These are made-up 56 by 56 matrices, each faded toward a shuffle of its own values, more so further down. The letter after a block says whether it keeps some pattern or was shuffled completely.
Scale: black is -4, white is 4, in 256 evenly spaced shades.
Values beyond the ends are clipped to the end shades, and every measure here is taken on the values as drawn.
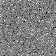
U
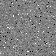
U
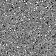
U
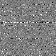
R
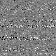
R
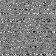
R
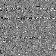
R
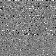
R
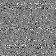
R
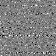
R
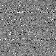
R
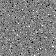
U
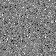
U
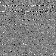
R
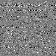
R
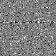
R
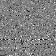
R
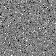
U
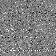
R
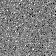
U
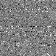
R
